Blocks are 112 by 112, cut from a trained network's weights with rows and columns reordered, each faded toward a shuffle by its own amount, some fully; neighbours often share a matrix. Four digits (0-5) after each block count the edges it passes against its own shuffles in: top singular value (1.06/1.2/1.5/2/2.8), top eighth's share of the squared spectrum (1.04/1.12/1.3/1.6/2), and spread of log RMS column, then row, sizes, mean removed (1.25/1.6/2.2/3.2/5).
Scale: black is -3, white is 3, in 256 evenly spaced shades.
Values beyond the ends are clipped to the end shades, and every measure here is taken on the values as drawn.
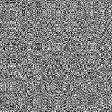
4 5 2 3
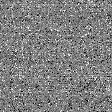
2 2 2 0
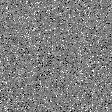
0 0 0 0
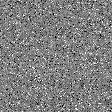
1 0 0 0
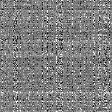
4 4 4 1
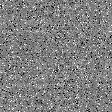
1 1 1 0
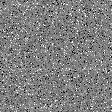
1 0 0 0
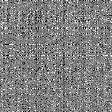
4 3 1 3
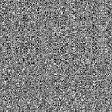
3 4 3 2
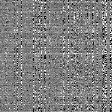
3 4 4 1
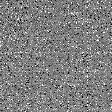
2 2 2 0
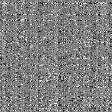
3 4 0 4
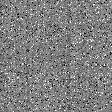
1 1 0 1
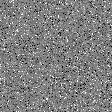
0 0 0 0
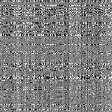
4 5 1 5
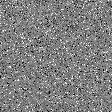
0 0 0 0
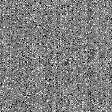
2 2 0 2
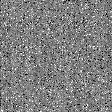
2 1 0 1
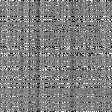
4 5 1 5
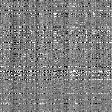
4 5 1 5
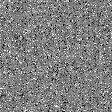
1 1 0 1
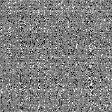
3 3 3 0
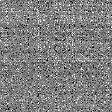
3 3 3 1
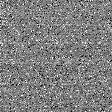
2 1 1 0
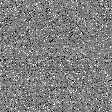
1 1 0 0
